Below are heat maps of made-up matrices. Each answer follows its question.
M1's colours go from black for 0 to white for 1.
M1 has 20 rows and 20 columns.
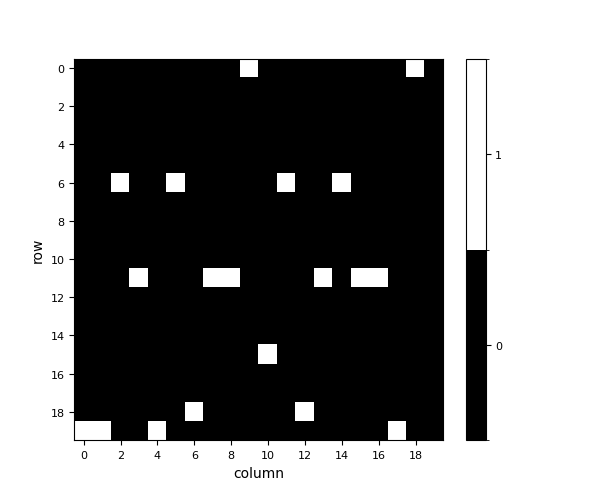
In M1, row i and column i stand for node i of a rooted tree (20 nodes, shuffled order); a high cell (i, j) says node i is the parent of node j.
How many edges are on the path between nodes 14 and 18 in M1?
2
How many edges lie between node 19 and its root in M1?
0
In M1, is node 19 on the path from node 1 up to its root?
yes
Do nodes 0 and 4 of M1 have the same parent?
yes
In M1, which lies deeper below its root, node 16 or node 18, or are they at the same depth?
node 16
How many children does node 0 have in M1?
2
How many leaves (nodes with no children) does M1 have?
14
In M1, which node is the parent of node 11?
6
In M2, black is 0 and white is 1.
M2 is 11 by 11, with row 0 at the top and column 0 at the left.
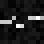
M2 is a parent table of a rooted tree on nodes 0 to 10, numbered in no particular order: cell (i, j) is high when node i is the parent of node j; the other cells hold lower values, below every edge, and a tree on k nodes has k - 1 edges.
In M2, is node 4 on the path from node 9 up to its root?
yes
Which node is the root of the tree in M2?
6
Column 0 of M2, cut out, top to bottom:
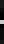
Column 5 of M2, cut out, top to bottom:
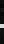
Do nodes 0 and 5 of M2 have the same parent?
no
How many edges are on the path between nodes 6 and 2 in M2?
2
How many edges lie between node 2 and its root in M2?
2
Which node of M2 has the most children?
4
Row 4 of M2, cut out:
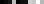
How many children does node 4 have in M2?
5
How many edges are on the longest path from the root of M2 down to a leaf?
2
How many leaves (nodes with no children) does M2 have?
8
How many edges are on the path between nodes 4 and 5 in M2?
2
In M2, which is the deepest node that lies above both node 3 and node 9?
4
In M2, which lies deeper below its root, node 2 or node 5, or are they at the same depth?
node 2
